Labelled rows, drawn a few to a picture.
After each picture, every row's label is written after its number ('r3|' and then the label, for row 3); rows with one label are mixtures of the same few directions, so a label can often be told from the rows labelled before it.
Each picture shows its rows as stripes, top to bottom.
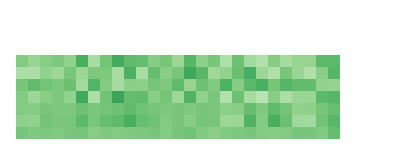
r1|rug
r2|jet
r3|rug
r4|rug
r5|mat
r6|mat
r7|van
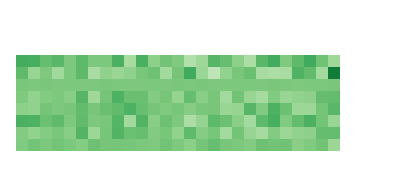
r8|jet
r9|van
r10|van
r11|rug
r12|mat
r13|jet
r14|rug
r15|van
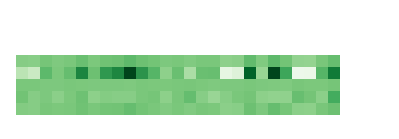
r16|mat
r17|mat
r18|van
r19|van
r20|mat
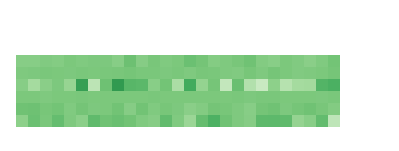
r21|jet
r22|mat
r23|rug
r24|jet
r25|jet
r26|van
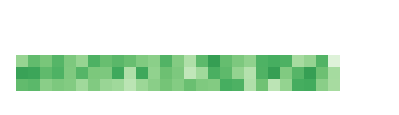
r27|van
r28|jet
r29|mat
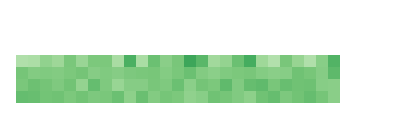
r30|jet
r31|van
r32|rug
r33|jet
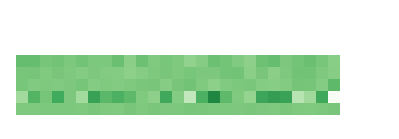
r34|jet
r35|mat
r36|van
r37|van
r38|jet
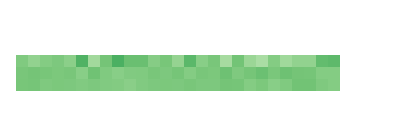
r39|rug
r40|rug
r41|mat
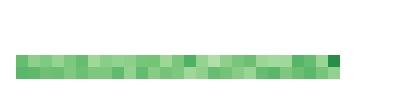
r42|van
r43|jet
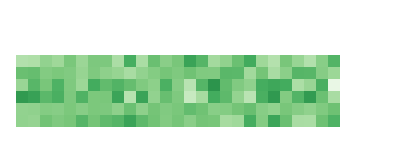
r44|jet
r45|mat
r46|van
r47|jet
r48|jet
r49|mat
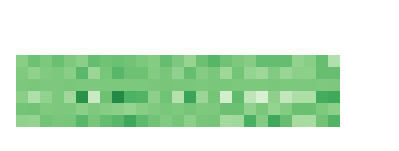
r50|van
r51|rug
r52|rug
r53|rug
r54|mat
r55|mat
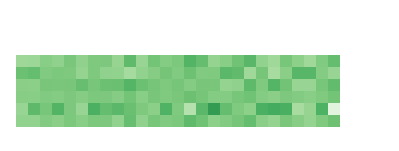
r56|jet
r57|mat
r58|mat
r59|jet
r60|van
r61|jet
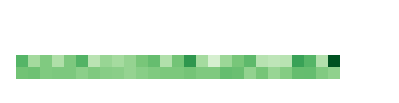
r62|van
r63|mat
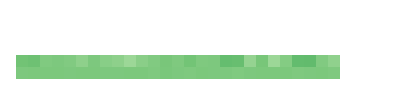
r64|mat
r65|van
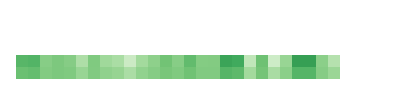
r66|mat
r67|mat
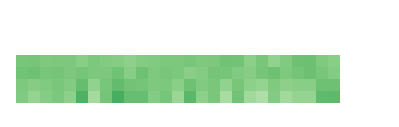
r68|mat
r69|jet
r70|rug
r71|rug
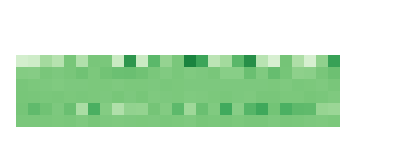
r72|jet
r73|mat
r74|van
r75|jet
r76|rug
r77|rug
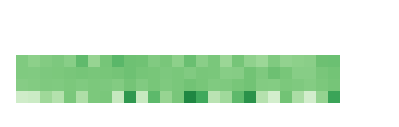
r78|rug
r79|mat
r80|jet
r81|jet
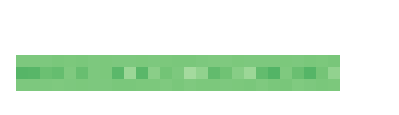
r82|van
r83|jet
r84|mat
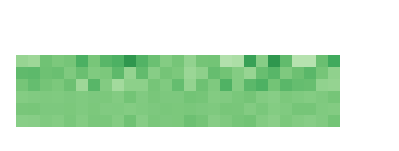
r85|mat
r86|jet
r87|rug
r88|jet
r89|mat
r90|jet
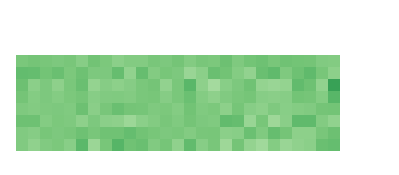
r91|rug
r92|jet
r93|van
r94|van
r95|rug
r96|mat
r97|mat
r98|rug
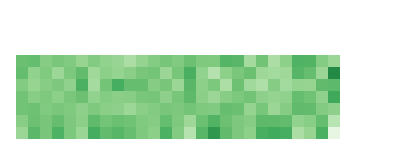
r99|mat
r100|van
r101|rug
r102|van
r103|mat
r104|van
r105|van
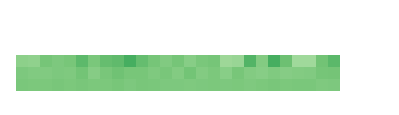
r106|mat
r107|rug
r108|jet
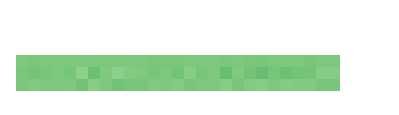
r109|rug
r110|rug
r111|rug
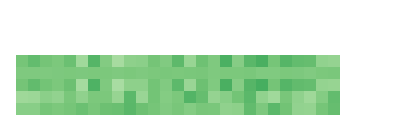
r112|rug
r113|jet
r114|rug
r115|jet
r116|mat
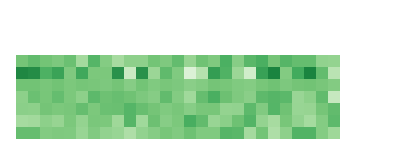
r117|rug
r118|jet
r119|jet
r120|van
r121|mat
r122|jet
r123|mat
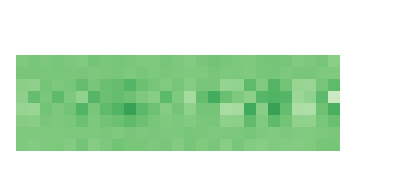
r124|van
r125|jet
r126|mat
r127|van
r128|mat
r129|mat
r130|jet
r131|rug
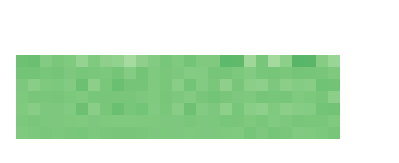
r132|mat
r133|jet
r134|rug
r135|van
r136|rug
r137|mat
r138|mat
